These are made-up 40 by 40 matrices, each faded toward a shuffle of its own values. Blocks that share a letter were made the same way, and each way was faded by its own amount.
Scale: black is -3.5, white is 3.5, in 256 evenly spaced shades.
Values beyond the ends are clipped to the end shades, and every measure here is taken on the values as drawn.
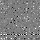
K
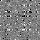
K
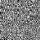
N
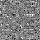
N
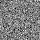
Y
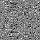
N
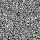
Y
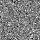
Y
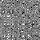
N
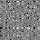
K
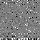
K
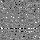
K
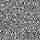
N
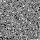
Y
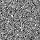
Y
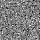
Y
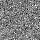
Y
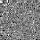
N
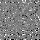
K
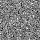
Y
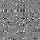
K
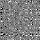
K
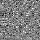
N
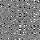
K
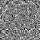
N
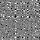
K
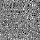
N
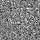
Y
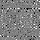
K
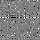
K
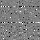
K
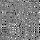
K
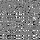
K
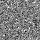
Y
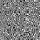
N
